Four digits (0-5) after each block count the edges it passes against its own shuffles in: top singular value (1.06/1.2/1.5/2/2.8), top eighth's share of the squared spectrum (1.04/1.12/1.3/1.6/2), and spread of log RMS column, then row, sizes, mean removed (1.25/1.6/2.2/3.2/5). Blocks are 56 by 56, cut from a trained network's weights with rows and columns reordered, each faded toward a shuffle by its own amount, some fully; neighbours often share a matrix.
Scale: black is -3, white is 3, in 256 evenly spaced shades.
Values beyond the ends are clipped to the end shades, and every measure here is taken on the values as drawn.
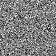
1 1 0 0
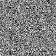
3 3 1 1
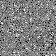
1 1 0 0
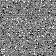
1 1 0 0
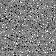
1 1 0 0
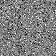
0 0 0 0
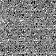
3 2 2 0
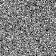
0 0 0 0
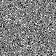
0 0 0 0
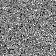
0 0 0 0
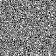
2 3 1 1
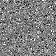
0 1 0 0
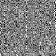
3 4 3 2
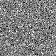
0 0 0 0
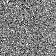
0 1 0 0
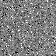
0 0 0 0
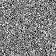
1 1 0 0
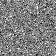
0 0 0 0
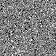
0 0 0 0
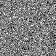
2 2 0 1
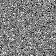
0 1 0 0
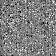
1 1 0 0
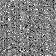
2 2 0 1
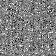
1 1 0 0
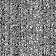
3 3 0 1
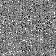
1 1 0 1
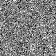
2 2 0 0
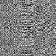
4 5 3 2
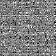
3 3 3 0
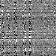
4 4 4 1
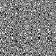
3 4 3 2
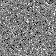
0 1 0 0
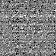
3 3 2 1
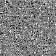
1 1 1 0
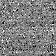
2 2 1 0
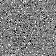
0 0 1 0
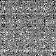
3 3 3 0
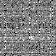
3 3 3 0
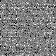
2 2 1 0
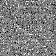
1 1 0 0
